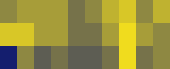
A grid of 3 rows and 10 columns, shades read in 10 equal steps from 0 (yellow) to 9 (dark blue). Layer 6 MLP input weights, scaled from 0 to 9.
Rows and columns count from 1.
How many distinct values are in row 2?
5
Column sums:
14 8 12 11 16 15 10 1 12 10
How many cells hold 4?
6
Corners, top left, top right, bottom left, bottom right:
4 2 9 4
